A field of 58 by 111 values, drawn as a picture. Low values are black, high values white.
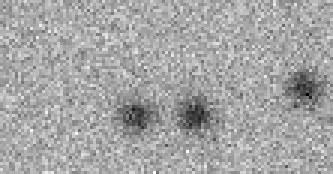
The halves do not mirror each other. Three dips sink into the field. There is no overall slope.
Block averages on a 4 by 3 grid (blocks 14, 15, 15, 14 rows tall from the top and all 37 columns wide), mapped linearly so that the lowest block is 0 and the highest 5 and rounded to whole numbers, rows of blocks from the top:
5 5 5 | 5 5 4 | 5 0 3 | 5 4 5
